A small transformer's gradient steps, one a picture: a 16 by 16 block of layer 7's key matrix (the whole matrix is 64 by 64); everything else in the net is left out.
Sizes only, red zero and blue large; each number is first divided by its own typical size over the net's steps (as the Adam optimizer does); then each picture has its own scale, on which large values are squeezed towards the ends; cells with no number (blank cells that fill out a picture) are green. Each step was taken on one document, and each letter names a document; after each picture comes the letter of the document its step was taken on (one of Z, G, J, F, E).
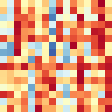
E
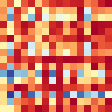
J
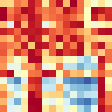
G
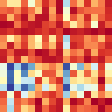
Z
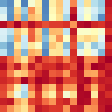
E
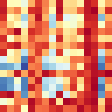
Z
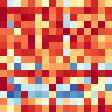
Z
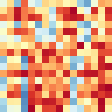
G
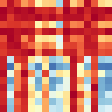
G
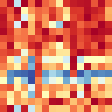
J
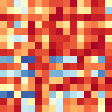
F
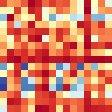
Z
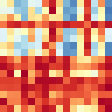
E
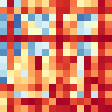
J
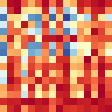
J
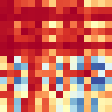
G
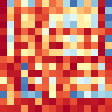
Z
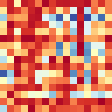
J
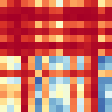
G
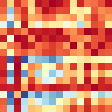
F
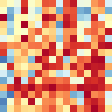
F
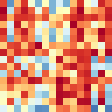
E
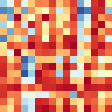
F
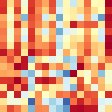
E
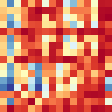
Z
